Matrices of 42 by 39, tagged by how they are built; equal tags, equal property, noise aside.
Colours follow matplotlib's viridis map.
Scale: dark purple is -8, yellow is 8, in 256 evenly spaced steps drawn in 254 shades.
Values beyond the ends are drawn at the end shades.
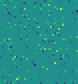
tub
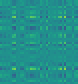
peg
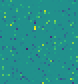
tub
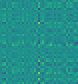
peg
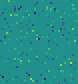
tub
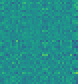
peg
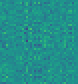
peg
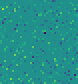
tub
